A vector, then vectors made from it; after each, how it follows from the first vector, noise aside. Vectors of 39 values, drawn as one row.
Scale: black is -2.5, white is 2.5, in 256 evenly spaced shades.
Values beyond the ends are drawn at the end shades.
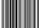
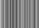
shrunk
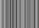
shrunk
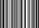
wrapped around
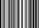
wrapped around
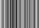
shrunk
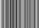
shrunk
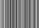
shrunk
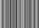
shrunk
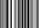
wrapped around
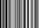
wrapped around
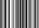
wrapped around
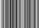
shrunk
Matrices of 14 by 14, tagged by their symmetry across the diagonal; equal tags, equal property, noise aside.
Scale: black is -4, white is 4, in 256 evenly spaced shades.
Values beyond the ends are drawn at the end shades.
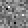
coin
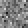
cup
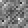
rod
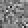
coin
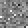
cup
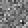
rod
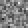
coin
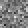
cup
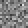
cup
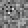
rod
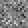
coin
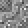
rod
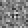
coin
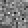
cup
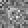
rod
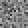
rod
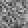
coin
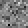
cup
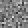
coin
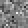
coin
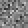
rod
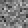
cup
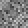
rod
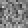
cup
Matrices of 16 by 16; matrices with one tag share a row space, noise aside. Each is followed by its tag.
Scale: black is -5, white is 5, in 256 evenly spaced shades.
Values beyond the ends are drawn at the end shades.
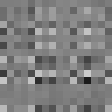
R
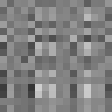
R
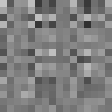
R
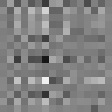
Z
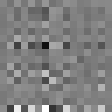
Z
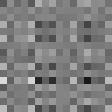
R
